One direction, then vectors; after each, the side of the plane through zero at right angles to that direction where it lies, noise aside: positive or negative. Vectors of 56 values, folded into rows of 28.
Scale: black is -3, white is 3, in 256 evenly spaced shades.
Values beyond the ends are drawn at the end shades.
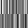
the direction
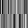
negative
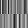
negative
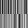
negative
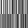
positive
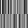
negative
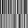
negative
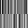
negative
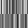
positive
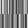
positive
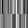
negative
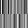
negative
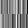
positive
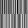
negative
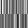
positive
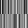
negative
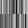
positive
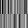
negative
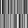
negative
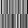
positive
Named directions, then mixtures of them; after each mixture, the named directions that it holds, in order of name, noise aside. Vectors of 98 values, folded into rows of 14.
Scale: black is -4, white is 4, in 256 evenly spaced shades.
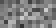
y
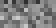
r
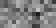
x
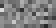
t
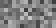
r, x, y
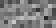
t, y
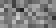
r, t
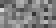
t, x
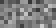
y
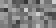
r, x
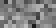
r, x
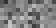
r, x, y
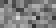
r, t, x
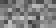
r, x, y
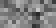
x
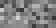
r, t, x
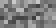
r, t, y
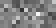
r, t, x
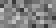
r, t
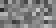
r, t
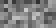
r, x, y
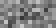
y
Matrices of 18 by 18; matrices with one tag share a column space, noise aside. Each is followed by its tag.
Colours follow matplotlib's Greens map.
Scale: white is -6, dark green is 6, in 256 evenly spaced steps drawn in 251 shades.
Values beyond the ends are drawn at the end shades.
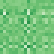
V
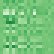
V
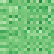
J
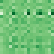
V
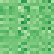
J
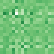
V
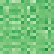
J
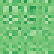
J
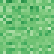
J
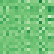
J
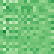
J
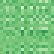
J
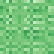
J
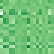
V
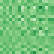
J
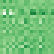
V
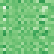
J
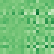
V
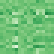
V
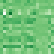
V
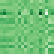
V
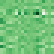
V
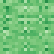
J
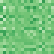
J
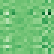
V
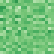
J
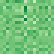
J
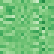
J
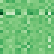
V
